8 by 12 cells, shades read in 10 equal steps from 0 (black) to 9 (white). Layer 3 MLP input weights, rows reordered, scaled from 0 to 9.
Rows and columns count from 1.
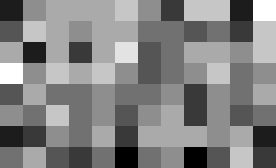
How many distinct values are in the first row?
6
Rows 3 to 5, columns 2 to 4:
1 6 2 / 5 7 6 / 6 4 4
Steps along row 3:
down up down up up down up up same down up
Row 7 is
1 2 5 4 6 2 6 6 6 5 6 1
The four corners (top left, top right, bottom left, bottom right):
1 9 4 2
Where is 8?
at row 3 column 6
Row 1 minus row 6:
-4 1 -1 2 1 4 0 -4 5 2 -2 5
